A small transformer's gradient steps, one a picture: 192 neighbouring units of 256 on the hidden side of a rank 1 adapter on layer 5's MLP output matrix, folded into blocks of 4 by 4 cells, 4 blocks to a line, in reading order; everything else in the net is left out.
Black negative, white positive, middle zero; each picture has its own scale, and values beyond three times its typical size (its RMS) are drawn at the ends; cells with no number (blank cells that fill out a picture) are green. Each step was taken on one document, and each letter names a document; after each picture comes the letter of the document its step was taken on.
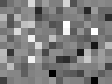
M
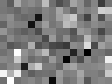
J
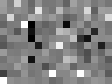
M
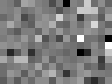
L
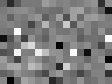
J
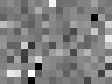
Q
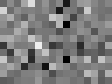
M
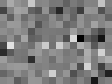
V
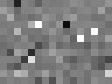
V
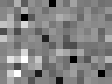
Q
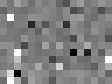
J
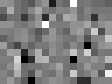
Q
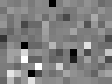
Q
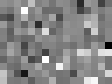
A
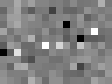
V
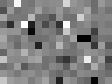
M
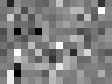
J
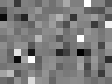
L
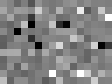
M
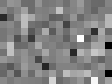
A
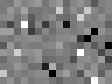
M
